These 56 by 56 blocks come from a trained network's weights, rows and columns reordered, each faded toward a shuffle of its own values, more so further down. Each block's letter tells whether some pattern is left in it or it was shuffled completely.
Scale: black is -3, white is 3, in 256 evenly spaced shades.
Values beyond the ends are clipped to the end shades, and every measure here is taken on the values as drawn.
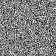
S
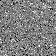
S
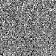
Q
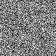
S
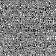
Q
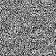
Q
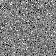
S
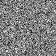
S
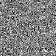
Q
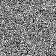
S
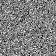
S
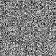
Q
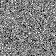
S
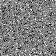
S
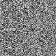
Q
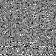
Q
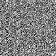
Q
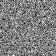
S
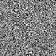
Q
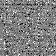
Q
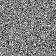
S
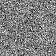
S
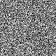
S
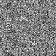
Q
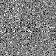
Q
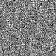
Q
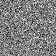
S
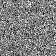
S
